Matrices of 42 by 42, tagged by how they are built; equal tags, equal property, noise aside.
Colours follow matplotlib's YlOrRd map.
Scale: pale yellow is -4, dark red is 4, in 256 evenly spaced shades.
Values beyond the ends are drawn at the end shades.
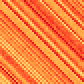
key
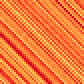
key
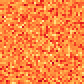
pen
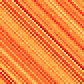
key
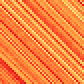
key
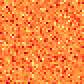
pen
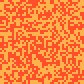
pen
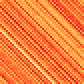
key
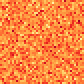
pen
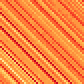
key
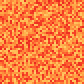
pen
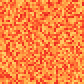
pen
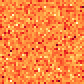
pen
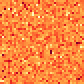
pen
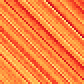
key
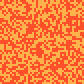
pen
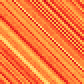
key
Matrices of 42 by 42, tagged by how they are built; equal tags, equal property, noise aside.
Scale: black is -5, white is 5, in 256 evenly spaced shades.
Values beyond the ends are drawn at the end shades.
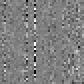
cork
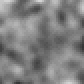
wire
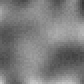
wire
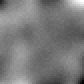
wire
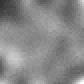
wire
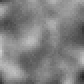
wire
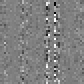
cork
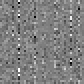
cork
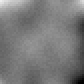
wire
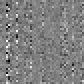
cork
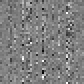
cork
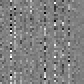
cork
